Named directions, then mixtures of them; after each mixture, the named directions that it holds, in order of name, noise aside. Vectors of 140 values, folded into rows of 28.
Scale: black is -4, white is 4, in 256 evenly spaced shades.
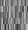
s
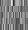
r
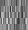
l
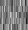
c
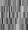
l, s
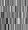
l, s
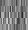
l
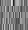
r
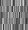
c, r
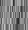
l, r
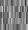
c, s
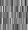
c, s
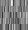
c, r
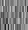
l, s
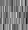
c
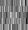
c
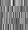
r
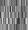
l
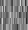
c, s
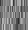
l, r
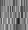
l, r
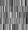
c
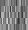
l
